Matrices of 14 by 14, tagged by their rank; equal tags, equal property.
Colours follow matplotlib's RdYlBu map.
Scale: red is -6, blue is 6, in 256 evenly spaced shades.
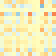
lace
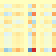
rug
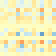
lace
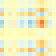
rug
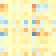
lace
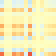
rug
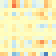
lace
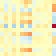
lace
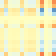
rug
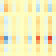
rug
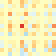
lace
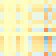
rug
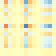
rug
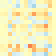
lace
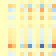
rug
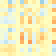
lace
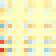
rug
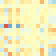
lace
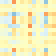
lace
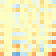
lace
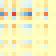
rug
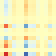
rug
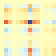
rug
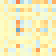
lace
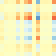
rug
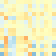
lace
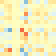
lace
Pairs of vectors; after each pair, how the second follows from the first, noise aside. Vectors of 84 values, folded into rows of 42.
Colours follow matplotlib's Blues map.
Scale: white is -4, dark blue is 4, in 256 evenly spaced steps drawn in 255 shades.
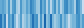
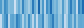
reversed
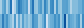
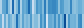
sign-scrambled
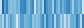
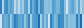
reversed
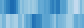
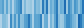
shuffled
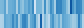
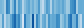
shuffled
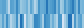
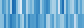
reversed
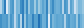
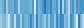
reversed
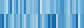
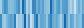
shuffled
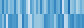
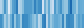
shuffled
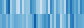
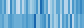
sign-scrambled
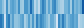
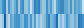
negated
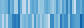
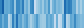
reversed
